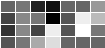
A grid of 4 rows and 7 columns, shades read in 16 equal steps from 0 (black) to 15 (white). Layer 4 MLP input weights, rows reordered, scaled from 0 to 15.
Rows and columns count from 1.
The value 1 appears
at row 1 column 4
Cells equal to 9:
1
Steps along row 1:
up down down up same up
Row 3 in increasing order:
3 4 5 7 8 14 15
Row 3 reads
3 8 4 14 5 15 7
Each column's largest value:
6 8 10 14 6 15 11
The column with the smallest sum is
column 1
